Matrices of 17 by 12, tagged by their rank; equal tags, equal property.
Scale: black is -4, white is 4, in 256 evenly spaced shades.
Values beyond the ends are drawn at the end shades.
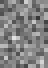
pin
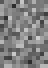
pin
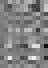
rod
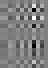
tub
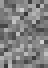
pin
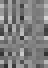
rod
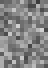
pin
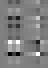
tub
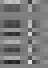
tub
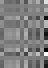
tub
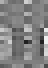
rod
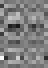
rod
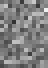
pin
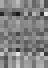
rod
